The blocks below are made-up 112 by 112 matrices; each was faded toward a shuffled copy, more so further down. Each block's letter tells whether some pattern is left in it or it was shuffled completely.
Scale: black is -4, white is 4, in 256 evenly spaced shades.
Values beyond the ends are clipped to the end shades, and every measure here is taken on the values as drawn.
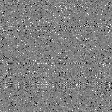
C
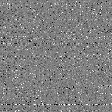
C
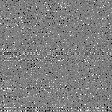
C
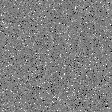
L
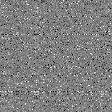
C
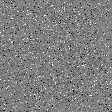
L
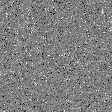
L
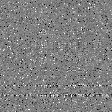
C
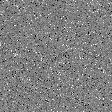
L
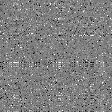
C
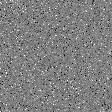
L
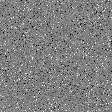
L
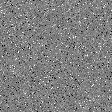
L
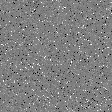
L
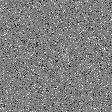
L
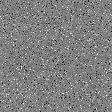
L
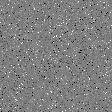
L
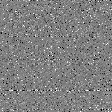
C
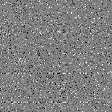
C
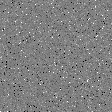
L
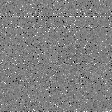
C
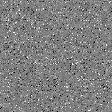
C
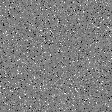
L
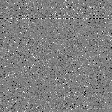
C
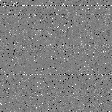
C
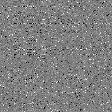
C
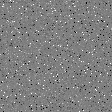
L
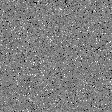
L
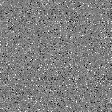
C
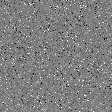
L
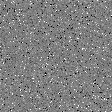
L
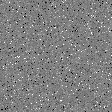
L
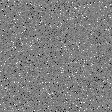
L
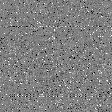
C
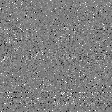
C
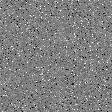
L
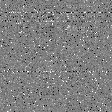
C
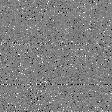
C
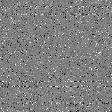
C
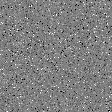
L
